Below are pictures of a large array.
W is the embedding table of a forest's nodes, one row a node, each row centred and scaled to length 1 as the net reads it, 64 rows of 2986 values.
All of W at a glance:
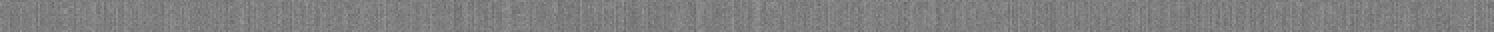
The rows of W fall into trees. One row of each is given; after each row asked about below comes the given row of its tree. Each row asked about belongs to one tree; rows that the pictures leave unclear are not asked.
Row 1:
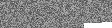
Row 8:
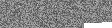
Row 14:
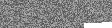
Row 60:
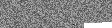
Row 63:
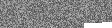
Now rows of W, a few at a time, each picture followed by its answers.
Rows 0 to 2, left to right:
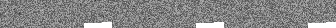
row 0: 14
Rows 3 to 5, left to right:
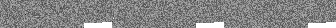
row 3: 60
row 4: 63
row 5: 63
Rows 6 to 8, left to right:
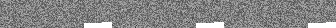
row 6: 14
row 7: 8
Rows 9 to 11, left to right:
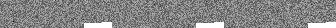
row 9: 14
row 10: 63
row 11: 1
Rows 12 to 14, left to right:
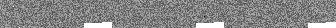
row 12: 63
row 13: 63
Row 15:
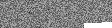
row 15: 1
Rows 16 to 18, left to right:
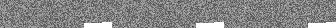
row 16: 63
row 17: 60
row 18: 63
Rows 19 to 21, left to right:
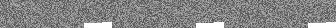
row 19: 60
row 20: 1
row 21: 60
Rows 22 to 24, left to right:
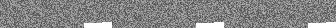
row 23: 63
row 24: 60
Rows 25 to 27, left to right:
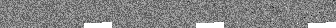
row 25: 63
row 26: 60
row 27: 1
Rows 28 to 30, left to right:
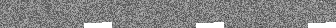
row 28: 60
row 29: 14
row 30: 1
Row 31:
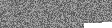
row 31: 14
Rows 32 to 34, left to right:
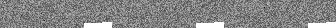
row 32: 63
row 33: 60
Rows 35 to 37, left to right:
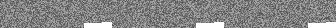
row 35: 1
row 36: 8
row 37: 60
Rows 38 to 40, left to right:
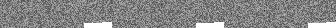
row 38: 60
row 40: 60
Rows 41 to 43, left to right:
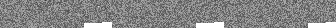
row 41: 63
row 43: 14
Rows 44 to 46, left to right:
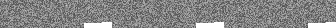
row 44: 14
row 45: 60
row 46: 14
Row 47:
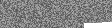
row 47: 60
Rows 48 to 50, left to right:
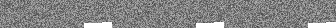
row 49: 63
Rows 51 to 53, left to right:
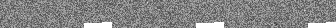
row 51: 1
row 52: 60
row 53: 63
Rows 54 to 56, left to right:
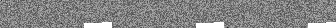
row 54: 8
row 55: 14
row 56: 8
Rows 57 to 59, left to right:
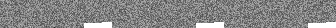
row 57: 14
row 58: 63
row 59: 60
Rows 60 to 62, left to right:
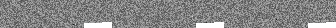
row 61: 63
